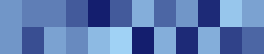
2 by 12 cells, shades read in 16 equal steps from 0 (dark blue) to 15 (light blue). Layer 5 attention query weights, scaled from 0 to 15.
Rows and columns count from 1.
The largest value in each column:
10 8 11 9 13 15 12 12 10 12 14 11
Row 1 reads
10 8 8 5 0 5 12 6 10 1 14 11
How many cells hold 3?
1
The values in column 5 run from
0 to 13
